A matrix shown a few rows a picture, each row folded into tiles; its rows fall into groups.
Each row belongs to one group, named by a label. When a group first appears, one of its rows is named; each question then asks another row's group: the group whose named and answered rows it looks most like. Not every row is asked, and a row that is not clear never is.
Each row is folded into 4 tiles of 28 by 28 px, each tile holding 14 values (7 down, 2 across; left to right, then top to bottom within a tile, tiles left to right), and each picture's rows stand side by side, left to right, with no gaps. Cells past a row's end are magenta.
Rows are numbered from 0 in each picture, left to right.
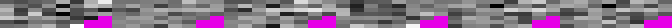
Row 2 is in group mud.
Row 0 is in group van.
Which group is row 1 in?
mud
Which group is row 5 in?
mud
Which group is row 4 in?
mud
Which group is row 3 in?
van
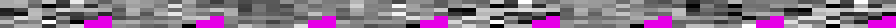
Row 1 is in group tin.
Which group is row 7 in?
mud
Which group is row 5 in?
tin
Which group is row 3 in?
tin
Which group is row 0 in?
mud
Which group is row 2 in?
van
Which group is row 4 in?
mud
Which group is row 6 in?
van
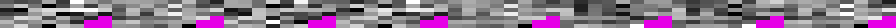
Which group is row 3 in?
mud
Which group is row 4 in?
tin
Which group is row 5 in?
van
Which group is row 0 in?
mud
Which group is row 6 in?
van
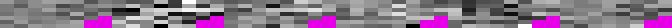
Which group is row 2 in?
mud
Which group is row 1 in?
mud
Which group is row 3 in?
tin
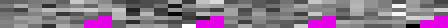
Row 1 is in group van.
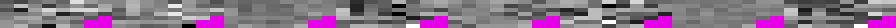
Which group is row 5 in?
mud
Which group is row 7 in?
van
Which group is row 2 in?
van
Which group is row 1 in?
tin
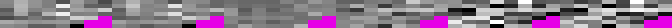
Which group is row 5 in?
mud
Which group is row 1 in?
tin
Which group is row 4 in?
mud
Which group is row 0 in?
tin
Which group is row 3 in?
mud
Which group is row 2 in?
van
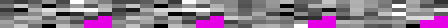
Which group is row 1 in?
mud
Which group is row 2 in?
van
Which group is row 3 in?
tin
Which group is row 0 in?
mud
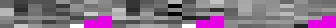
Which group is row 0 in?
van
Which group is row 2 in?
tin
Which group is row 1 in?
van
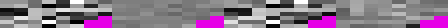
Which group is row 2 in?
mud
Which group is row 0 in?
mud
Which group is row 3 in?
tin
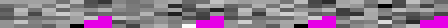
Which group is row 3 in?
mud
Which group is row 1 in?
van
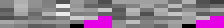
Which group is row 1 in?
tin
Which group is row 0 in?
tin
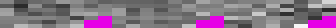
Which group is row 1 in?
van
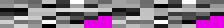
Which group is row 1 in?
mud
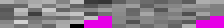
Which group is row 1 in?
van
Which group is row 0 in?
tin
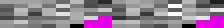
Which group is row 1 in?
tin
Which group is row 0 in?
tin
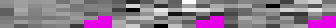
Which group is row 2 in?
mud
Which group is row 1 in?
mud
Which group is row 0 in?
tin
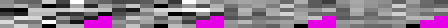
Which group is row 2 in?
tin
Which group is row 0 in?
mud
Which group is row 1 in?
mud
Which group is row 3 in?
tin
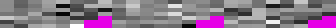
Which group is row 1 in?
tin
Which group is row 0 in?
van
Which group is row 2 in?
mud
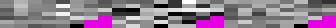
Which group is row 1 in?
mud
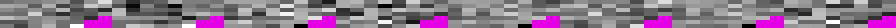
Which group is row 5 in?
van
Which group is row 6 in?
tin
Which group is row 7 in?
mud
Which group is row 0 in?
van
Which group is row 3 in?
mud
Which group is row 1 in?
van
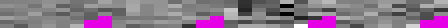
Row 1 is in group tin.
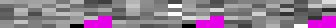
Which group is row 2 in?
van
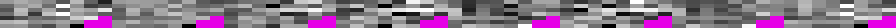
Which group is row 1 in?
tin
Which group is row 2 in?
mud
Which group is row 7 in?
tin
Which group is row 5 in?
mud
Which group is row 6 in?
van
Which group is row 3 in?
mud
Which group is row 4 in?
van
